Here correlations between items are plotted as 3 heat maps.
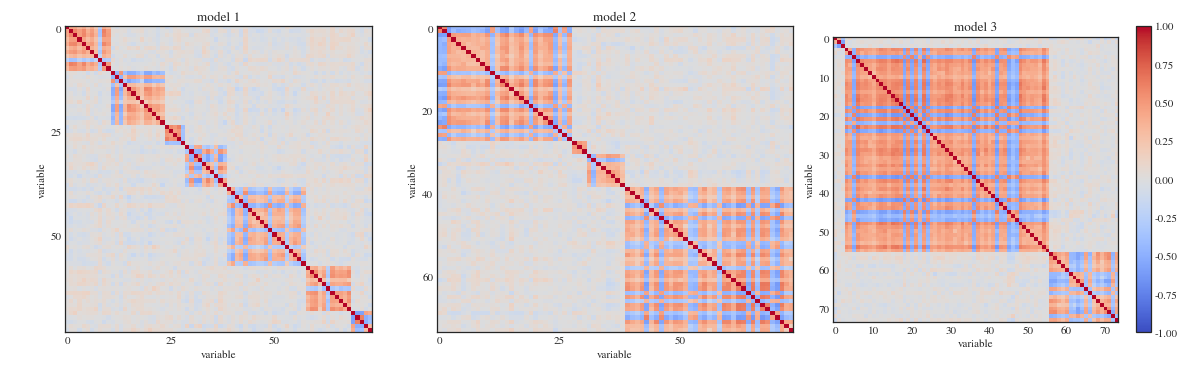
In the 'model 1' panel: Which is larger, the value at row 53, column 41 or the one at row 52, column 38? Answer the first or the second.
the second
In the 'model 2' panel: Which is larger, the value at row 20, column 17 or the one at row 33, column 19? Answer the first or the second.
the first
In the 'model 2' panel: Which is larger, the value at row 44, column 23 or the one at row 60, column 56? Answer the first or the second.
the second
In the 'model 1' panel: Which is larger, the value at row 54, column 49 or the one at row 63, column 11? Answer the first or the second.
the second
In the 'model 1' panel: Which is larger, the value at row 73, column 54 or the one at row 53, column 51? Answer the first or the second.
the first
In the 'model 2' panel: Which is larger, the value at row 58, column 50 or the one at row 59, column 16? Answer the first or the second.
the second
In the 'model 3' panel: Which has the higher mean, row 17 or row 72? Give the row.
17
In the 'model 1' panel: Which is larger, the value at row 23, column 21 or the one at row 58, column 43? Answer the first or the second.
the first
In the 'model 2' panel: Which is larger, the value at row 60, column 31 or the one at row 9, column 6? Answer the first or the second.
the second
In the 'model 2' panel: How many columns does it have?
74
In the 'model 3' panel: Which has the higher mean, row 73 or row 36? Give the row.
73
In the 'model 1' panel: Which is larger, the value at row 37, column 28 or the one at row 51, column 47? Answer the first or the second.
the second
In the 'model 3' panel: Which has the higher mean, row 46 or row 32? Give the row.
32
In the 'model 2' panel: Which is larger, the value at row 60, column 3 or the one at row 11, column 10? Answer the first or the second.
the first
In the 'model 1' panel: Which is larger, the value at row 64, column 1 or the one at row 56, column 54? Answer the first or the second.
the second
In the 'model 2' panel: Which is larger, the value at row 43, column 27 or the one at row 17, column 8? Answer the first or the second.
the second
